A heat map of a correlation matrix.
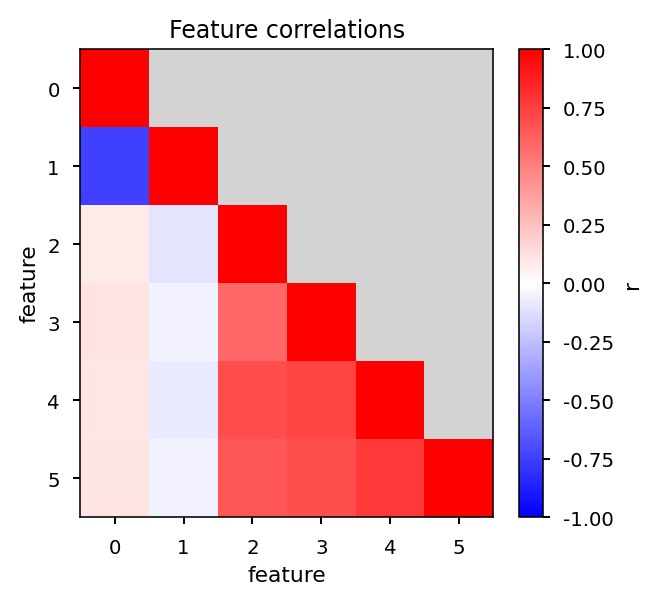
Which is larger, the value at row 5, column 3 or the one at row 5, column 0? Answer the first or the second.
the first
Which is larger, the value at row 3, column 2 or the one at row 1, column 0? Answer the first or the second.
the first
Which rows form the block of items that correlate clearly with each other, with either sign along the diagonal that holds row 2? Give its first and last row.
2 to 5
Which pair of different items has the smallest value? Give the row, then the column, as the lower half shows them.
1, 0
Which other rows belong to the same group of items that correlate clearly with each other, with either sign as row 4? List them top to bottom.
2, 3, 5
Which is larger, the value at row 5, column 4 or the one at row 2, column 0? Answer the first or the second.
the first
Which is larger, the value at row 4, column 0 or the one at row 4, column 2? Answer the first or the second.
the second
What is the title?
Feature correlations
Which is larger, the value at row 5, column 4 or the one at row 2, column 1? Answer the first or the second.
the first
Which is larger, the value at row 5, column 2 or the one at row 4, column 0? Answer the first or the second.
the first
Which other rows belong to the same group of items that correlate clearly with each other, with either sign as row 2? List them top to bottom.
3, 4, 5
